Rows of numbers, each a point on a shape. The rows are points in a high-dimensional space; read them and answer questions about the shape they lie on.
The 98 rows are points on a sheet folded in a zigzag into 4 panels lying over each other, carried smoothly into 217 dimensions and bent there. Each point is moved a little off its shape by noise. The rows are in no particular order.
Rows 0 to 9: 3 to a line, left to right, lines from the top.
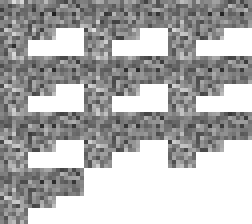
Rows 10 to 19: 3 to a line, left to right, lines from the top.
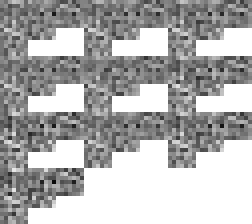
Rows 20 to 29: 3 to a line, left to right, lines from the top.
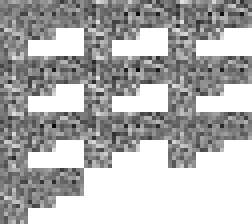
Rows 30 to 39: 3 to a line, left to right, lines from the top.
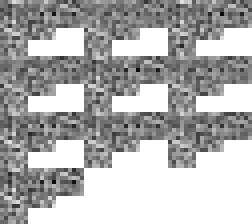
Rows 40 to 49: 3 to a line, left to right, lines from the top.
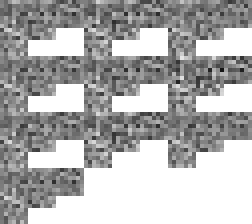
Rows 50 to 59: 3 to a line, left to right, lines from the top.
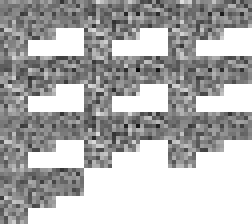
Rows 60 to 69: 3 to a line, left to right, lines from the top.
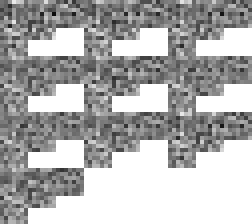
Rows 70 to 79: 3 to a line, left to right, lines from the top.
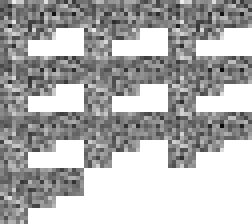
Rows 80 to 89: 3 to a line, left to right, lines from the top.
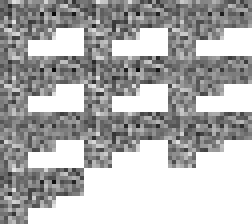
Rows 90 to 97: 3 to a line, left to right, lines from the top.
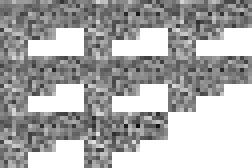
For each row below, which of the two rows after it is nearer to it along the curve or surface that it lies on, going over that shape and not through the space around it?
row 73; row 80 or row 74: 80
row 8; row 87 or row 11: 11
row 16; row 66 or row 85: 66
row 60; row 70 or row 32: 70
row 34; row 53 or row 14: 14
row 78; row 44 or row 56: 56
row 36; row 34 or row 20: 34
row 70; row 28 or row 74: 74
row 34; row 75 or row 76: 75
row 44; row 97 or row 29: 97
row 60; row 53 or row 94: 53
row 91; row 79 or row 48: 48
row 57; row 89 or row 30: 89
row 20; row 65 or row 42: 42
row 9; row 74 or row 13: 74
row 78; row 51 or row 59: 59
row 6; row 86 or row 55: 55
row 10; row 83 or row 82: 83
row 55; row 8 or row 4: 8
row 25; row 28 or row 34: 28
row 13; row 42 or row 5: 42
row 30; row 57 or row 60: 60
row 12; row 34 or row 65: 65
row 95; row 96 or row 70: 96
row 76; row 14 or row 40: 40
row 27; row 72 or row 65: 72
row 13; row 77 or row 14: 77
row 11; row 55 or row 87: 55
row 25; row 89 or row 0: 0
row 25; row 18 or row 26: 26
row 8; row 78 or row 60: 78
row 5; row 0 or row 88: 0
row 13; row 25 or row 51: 25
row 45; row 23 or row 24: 24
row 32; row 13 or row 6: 13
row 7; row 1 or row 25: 25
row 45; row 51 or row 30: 51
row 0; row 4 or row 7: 7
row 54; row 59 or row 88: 59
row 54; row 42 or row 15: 42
